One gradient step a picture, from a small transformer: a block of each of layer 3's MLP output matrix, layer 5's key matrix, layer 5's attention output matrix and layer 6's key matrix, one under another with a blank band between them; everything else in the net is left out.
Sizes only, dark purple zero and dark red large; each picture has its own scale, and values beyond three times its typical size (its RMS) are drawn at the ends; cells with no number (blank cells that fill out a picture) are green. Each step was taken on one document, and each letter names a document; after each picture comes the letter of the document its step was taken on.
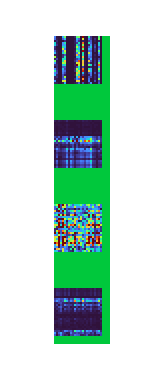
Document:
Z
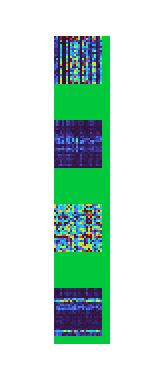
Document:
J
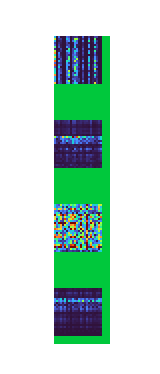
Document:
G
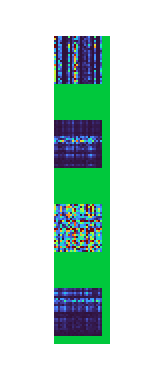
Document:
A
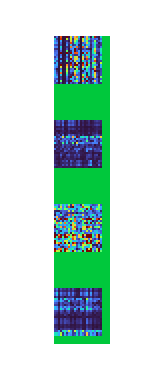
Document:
J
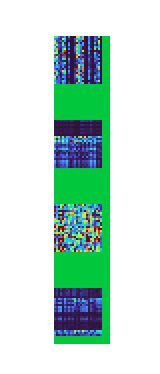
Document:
Z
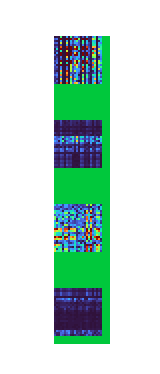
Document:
J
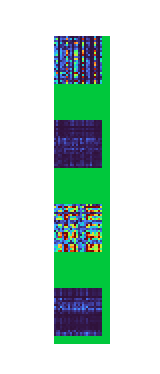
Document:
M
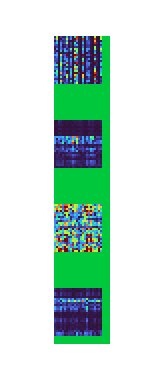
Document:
M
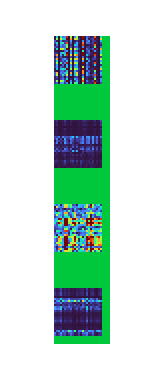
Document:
M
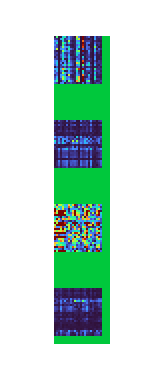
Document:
Z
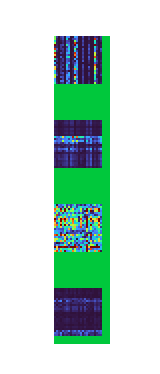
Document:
G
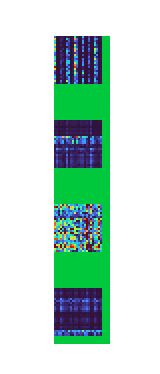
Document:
G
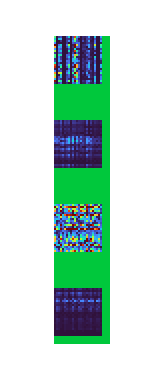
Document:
A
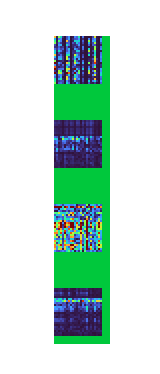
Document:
G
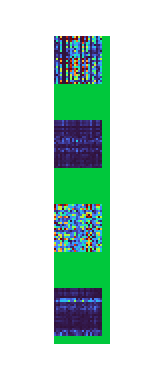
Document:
J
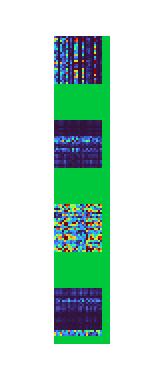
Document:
M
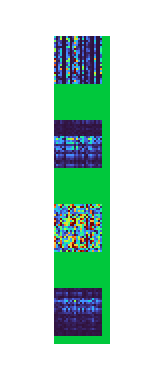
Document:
A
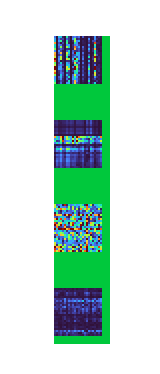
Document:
G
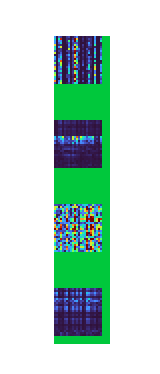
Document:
A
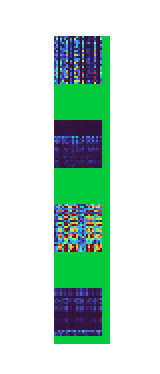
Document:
M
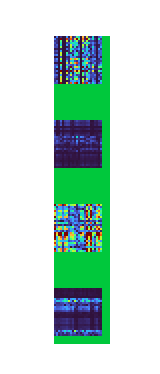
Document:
J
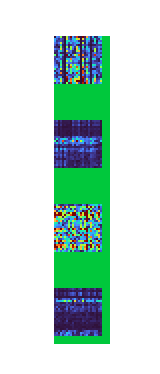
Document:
J
